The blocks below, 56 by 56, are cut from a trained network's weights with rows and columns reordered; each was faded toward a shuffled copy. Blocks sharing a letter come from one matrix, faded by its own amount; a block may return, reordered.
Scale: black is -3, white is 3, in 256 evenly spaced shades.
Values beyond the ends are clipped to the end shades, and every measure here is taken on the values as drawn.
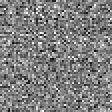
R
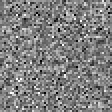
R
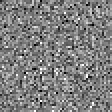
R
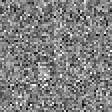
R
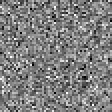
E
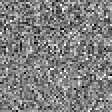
R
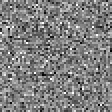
R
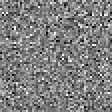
E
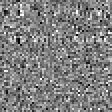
E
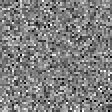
E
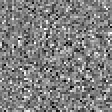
E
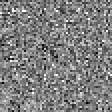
R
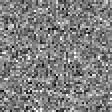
R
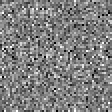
E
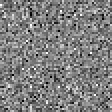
R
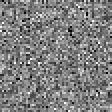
R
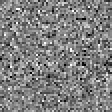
E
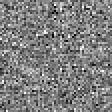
R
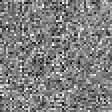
E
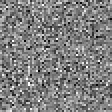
E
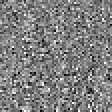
E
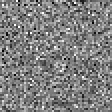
R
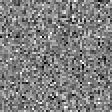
R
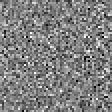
R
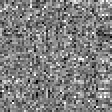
E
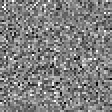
R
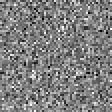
R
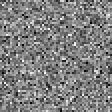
E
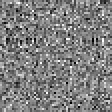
E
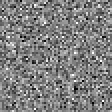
R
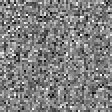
E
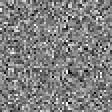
E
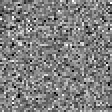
R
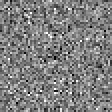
R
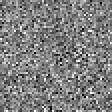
E
